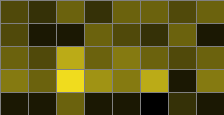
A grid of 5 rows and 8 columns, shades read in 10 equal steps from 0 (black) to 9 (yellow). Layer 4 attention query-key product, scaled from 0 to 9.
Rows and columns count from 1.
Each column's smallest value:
1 1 1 1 1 0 1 1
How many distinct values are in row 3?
4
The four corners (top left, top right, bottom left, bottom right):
3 4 1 1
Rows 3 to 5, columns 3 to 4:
7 4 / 9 6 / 4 1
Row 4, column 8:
5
